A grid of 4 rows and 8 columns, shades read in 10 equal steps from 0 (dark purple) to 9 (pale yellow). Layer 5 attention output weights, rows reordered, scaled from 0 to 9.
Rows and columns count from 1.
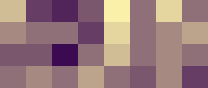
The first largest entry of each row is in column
5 5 5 4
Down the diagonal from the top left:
7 4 0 6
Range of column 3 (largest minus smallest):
4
